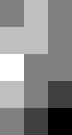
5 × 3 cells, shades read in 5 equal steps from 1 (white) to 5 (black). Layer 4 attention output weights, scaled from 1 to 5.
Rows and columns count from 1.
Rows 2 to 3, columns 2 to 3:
2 3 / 3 3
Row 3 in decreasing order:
3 3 1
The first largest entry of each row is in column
1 3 2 3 3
